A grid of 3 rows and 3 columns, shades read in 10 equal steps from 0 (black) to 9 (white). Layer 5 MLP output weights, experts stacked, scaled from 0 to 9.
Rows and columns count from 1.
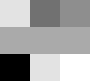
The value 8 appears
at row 1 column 1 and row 3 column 2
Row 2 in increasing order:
6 6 6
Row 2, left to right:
6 6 6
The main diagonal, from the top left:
8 6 9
